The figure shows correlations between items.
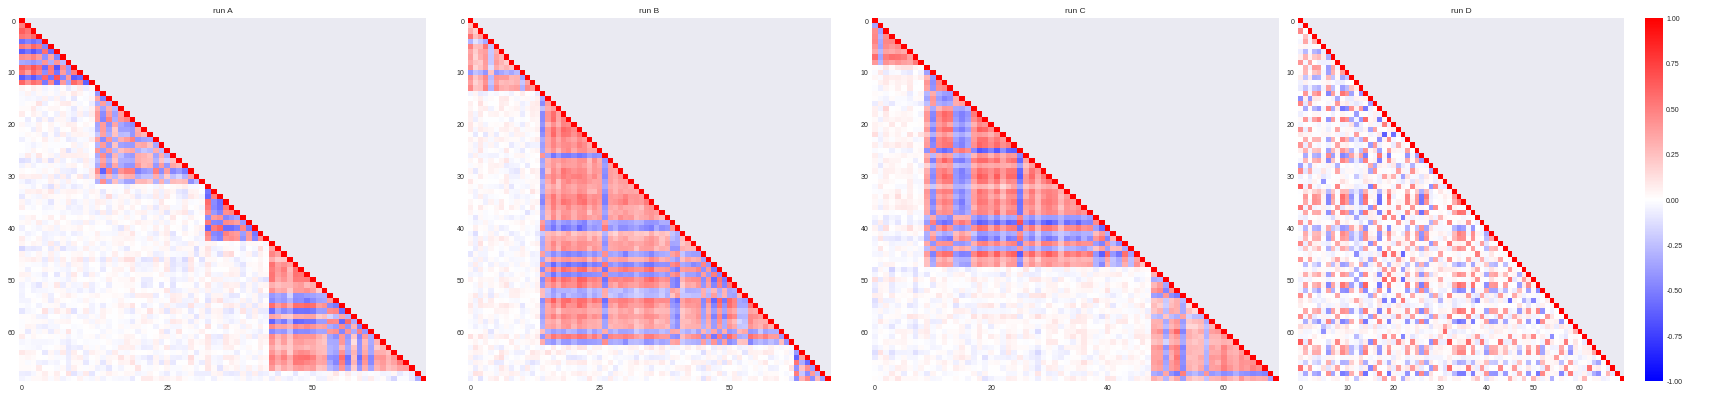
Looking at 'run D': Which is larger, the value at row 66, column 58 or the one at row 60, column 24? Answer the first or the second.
the first
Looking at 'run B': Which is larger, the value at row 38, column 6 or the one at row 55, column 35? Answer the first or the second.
the second
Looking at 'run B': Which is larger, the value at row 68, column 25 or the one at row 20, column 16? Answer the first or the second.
the second
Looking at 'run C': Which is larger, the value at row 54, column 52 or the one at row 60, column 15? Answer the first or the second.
the first
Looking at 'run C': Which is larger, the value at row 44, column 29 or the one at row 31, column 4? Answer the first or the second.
the second
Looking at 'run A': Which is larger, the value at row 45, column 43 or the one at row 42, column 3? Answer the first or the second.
the first
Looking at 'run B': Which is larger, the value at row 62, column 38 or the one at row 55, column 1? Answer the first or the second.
the second
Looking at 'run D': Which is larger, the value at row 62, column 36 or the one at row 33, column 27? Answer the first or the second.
the first
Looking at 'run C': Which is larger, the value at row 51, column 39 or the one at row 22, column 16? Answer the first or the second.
the first
